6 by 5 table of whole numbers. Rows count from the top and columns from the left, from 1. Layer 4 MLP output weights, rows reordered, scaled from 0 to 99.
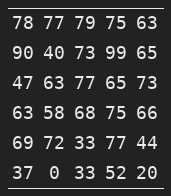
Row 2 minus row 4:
27 -18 5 24 -1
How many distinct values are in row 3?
5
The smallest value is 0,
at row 6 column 2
